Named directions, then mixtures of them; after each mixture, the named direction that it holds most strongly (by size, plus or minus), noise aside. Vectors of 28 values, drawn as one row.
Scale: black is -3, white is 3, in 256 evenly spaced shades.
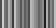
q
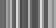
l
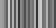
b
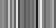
b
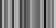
q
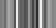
l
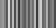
b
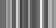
l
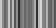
b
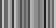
q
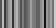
q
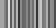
b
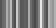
l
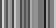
q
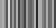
b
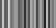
q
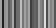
q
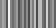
b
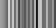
b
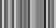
q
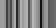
l
